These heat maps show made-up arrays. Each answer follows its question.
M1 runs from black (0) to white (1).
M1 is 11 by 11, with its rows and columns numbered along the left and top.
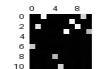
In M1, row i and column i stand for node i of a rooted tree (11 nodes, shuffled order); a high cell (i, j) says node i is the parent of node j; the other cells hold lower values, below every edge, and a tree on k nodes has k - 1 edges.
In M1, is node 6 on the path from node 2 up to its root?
yes
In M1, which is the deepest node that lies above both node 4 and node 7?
2
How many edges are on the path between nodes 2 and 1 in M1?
1
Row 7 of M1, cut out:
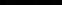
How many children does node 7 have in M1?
0
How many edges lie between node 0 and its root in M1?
2
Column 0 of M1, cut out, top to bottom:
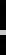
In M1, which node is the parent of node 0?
6
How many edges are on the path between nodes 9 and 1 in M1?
3
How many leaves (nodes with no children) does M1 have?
4
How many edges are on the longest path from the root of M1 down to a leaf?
5
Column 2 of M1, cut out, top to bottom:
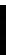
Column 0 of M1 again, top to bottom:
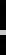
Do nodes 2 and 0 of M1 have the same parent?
no
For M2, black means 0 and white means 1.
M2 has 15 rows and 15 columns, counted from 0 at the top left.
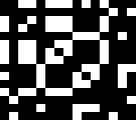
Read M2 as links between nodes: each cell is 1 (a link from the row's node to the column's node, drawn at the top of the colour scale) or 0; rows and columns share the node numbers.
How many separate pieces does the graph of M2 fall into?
1
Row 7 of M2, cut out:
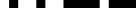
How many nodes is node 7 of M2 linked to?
6
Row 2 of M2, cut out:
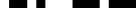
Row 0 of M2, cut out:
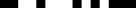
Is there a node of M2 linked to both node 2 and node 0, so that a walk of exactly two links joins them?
yes
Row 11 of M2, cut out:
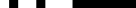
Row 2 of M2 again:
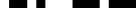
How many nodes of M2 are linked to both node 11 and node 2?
5
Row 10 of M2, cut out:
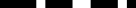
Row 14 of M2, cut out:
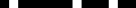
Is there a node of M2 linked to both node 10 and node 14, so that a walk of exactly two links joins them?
yes
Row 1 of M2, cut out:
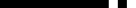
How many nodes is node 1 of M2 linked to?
2
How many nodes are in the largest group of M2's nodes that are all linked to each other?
7
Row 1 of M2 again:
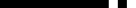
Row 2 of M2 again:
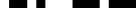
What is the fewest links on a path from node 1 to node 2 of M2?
5
